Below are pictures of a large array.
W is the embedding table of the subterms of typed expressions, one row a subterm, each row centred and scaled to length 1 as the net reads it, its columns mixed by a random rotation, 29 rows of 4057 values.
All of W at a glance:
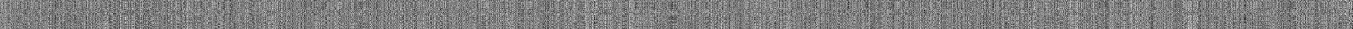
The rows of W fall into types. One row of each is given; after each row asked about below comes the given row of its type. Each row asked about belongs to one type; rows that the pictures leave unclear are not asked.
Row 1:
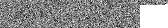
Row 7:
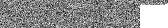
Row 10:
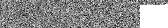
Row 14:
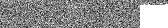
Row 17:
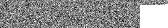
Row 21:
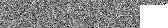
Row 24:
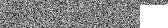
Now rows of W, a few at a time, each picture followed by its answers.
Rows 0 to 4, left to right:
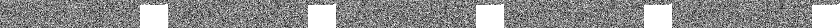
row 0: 14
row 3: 7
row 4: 7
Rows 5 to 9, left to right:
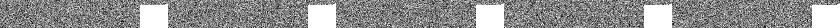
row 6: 7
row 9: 21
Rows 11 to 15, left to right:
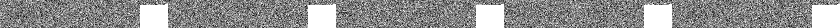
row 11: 1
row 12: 10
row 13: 24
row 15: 1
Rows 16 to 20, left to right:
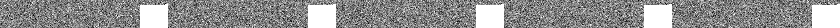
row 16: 21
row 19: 17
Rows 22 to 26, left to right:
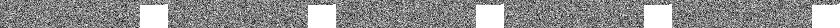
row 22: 17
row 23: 24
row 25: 21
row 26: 7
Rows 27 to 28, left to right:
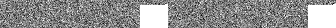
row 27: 24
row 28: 21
